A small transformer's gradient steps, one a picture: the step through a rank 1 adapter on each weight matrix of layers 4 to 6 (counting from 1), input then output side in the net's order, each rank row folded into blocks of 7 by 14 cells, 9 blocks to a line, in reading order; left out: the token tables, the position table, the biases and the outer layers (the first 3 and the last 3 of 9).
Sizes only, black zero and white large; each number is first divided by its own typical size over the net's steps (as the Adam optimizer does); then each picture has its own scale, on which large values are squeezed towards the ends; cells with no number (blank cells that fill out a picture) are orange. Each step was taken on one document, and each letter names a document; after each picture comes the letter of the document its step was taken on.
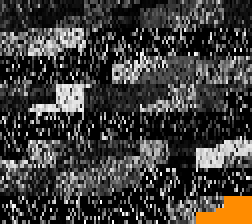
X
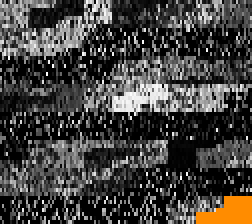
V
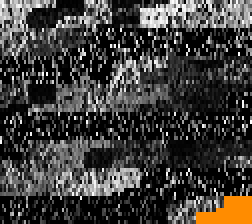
V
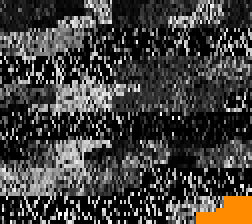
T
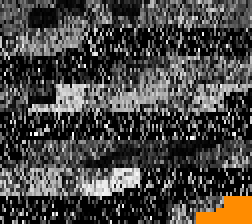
T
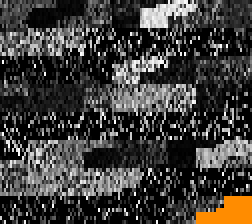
X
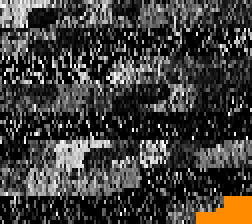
V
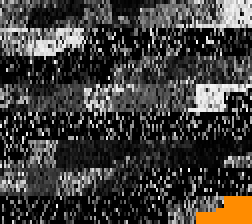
T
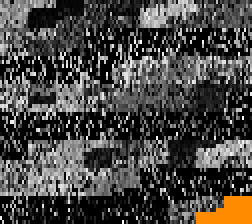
X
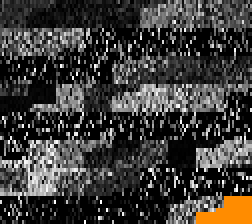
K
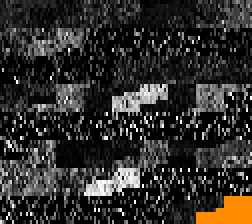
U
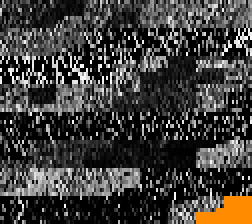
V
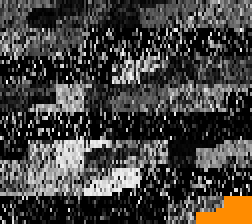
X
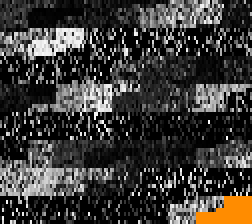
T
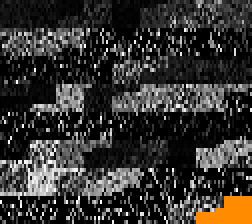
K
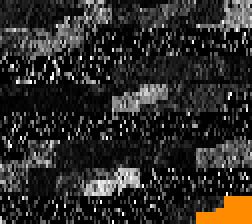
U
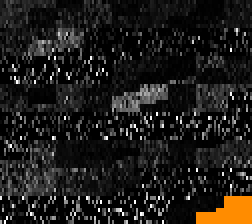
U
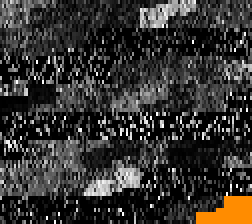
U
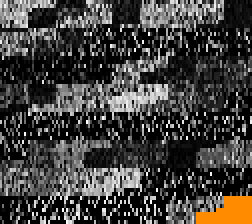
V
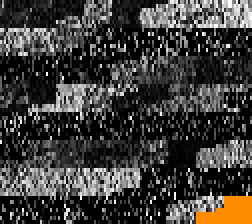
V
